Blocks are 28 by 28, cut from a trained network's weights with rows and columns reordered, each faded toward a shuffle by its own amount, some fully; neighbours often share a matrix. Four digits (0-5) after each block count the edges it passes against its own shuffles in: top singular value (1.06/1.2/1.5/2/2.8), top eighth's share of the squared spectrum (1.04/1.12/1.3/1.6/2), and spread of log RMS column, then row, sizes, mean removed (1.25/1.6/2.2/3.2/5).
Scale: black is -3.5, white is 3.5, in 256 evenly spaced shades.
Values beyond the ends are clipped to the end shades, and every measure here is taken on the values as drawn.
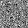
0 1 0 0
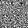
2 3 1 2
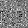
2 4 1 2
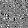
2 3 0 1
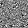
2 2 0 1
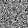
0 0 0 0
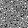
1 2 1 0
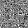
2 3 0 1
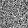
0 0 0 0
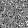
0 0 0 0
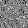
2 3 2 0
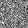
0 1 0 0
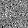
1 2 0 0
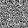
2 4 0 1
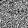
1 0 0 0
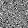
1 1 0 0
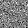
0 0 0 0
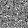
0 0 0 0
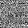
2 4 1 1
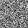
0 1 0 0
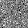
0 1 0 0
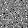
0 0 0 0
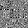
2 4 0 1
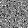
1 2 1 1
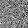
1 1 0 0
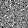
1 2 1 0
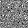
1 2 0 1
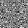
2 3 1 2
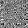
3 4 1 2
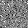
0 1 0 0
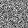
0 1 0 0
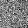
1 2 0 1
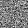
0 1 0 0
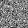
0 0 0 0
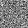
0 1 0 0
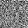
3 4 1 1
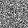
1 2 0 0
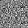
2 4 1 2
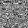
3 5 1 2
